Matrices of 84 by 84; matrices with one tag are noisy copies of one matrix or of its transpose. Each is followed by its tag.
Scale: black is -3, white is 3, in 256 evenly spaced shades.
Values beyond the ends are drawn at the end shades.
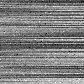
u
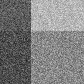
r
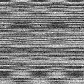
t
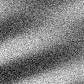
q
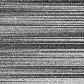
u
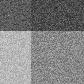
r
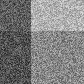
r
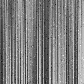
u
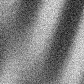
q
